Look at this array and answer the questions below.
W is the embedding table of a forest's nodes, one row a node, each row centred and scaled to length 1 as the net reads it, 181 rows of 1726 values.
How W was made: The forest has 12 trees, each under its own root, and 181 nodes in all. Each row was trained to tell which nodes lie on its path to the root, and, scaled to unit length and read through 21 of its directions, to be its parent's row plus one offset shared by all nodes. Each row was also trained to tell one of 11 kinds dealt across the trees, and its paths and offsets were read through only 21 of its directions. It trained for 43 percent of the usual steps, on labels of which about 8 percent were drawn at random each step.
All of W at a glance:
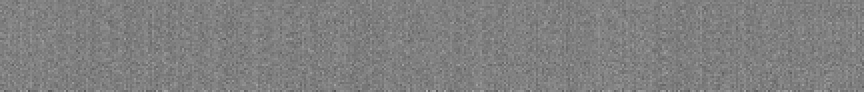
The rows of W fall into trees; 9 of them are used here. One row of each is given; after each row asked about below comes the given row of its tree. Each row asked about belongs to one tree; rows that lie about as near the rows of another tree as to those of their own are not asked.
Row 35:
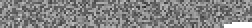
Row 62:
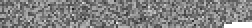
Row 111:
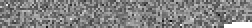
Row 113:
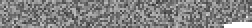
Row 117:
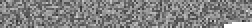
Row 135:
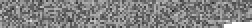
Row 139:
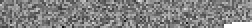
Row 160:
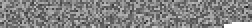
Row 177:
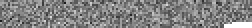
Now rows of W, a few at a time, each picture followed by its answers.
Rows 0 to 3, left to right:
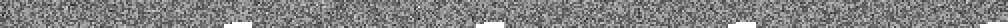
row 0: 111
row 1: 62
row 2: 139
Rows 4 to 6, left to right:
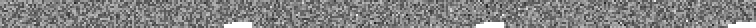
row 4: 113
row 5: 135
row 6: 62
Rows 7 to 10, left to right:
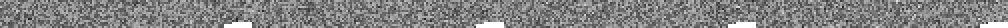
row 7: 117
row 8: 113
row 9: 35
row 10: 111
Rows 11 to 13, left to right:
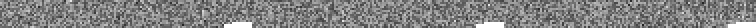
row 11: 177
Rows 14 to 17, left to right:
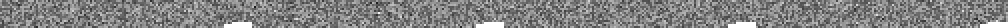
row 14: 139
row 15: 117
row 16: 35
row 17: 139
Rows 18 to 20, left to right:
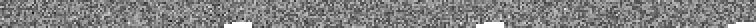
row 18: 111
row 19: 113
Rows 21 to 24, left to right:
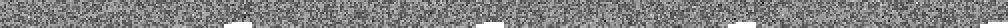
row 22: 135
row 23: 62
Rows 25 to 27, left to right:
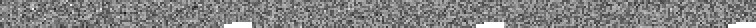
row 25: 113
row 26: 35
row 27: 117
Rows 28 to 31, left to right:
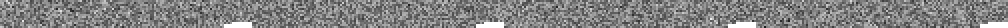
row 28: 160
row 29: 35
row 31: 177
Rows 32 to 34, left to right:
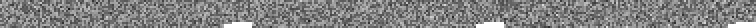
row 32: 113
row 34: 62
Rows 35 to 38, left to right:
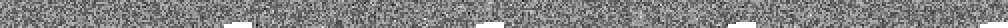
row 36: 177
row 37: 111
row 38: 135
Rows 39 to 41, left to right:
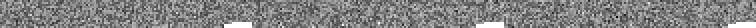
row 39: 117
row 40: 139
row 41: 177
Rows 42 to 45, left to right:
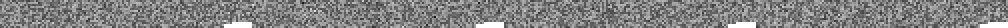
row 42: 113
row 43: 117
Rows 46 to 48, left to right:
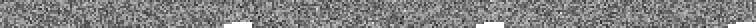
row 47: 111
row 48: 113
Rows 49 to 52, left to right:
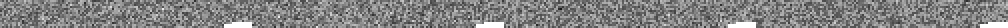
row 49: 139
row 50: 177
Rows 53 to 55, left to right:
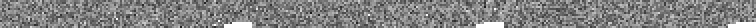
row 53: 111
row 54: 117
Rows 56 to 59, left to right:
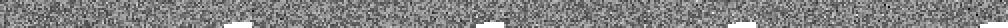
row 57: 117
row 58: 135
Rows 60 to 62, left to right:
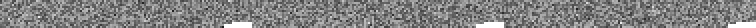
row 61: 111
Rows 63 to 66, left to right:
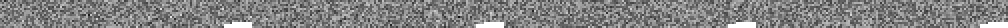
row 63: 35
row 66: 35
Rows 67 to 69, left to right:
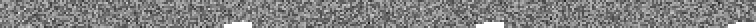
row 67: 113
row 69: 117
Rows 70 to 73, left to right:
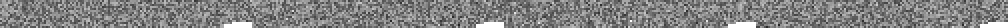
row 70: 113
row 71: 160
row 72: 177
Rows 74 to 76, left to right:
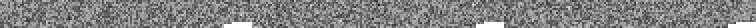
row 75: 117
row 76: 111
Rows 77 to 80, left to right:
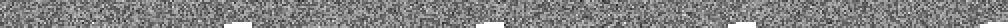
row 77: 177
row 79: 139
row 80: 113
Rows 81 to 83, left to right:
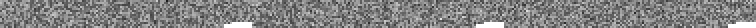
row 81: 160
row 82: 160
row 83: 139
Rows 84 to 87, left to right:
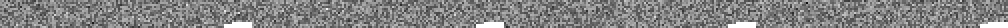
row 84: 160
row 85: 139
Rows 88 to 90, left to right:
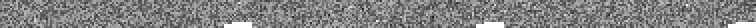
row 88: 177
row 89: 111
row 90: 135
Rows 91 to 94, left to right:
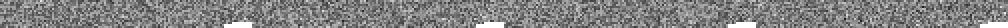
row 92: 111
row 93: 113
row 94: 113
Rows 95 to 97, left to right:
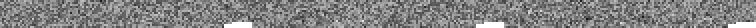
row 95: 139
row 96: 62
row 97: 117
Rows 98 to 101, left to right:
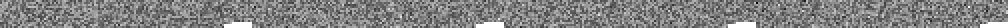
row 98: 113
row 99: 117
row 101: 139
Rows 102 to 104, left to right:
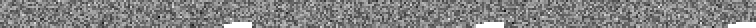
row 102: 113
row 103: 113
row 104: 139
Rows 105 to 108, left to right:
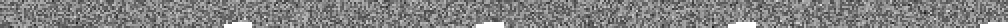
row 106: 135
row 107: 139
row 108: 62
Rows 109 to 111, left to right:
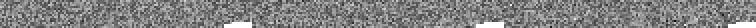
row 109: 139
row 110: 62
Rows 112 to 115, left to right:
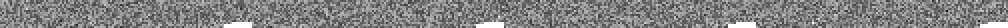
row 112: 135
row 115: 177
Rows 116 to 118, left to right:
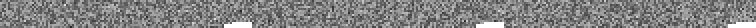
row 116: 111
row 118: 113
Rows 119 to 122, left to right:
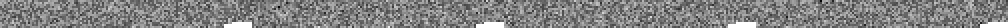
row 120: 111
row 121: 160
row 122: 160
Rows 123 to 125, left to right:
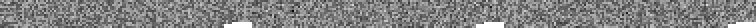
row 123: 113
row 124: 111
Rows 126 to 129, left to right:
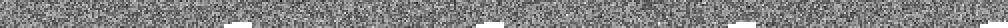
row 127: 111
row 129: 111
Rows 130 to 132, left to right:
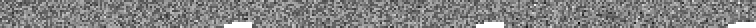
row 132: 117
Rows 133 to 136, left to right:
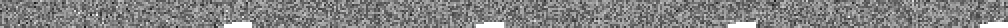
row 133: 177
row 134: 117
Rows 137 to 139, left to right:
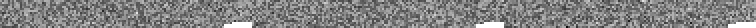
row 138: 113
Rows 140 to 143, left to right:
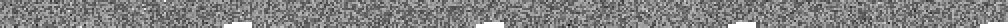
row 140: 62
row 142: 117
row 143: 139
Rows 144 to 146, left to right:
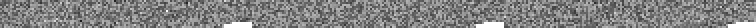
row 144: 62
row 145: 113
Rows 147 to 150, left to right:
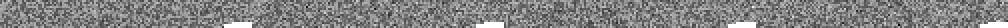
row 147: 113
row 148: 113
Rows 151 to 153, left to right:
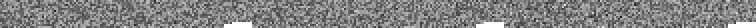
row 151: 117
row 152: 117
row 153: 111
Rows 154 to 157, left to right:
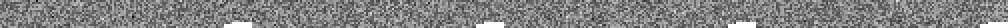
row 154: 62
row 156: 35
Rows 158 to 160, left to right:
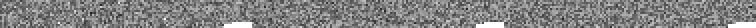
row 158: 177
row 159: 117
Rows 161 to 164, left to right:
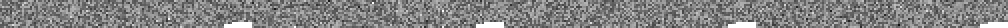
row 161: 139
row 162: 117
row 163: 177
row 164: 117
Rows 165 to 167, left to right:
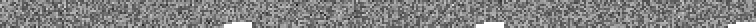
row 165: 113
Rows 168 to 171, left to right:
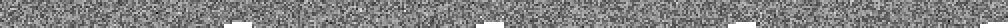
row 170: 177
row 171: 177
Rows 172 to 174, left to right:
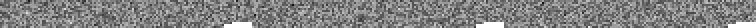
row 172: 111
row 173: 160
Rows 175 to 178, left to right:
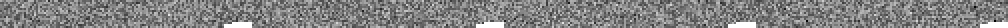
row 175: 117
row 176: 111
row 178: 62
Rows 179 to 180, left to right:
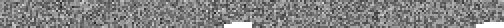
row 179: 139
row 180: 139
